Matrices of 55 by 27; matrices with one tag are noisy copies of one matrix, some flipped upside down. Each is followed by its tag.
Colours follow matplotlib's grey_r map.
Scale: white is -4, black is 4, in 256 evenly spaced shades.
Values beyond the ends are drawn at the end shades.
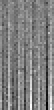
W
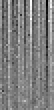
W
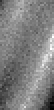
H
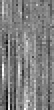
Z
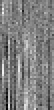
Z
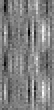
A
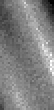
H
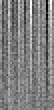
W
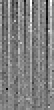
W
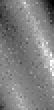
H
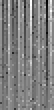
W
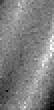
H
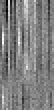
Z
